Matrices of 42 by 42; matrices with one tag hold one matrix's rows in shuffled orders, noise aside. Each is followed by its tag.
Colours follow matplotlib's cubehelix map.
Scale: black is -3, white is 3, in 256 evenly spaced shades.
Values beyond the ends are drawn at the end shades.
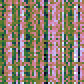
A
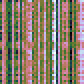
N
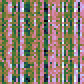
A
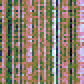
N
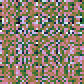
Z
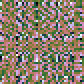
Z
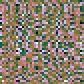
Z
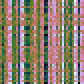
A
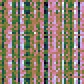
A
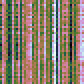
N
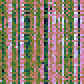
A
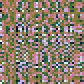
Z
